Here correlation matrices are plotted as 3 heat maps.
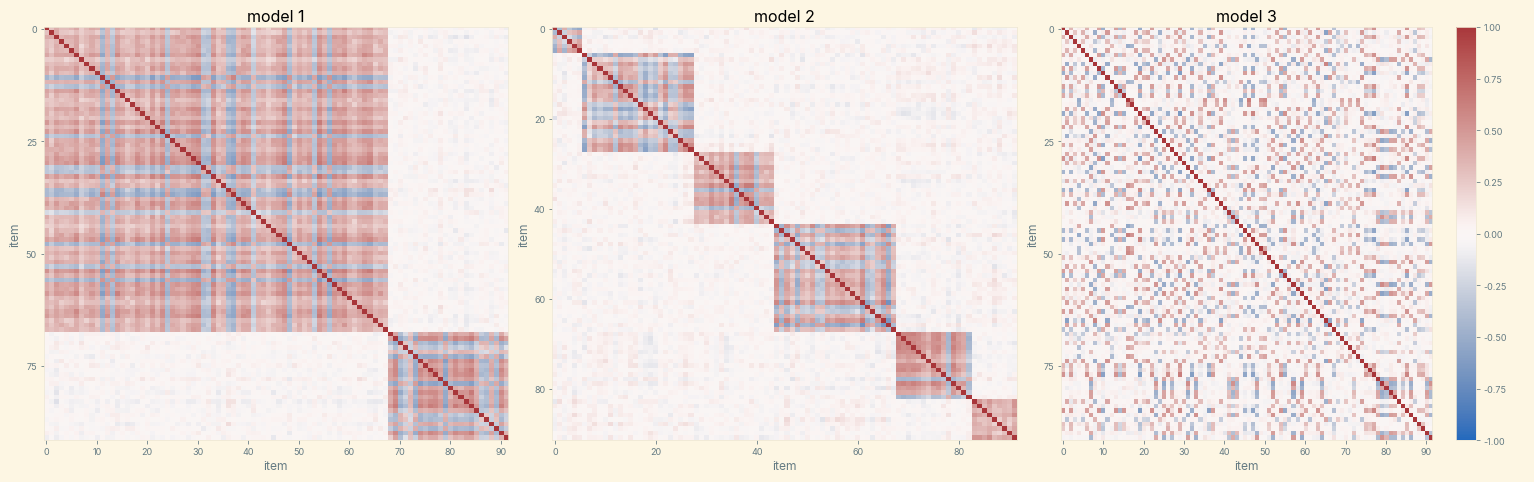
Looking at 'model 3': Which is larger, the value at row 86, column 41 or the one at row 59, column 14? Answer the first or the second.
the first
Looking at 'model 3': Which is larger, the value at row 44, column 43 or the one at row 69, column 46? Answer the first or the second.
the second
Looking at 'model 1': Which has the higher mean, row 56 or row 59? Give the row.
59
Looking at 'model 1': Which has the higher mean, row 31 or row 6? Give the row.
6
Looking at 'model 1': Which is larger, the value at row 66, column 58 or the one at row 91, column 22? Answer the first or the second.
the first
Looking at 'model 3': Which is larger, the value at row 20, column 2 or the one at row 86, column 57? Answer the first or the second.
the first
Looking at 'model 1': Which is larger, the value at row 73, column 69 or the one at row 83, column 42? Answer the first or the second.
the second
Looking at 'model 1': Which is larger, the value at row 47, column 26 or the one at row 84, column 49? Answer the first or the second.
the first
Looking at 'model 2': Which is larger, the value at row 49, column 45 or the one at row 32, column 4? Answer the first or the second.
the second
